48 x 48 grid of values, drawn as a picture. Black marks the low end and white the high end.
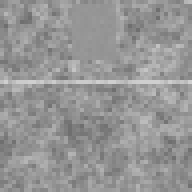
Ninth with the highest average: middle right. Slope: none. Odd lines: row 21. Odd patch: calmer, in the top middle. Calmest part: top middle.
